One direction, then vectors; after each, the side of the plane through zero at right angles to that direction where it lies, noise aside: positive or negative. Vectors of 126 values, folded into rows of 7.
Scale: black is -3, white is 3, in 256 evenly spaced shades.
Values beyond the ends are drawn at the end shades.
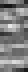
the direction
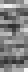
negative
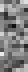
negative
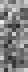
negative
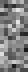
positive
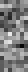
negative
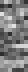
positive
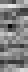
negative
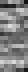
positive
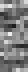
negative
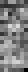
positive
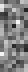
negative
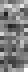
negative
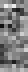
negative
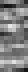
positive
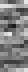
negative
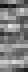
positive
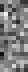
positive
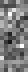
positive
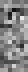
negative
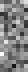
negative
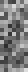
negative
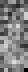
positive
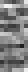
negative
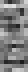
negative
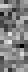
negative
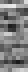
negative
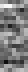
negative
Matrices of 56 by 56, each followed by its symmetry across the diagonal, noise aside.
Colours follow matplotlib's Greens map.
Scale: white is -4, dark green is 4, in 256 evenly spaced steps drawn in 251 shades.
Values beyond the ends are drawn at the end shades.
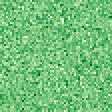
neither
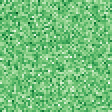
neither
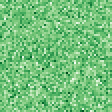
neither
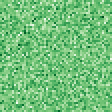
antisymmetric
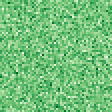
antisymmetric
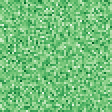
antisymmetric
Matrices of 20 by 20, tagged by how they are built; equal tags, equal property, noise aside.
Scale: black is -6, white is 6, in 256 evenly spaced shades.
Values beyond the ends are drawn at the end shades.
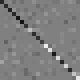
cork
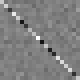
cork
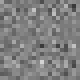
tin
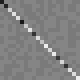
cork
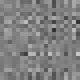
tin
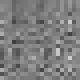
tin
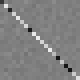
cork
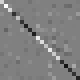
cork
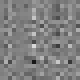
tin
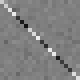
cork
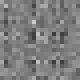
tin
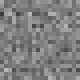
tin
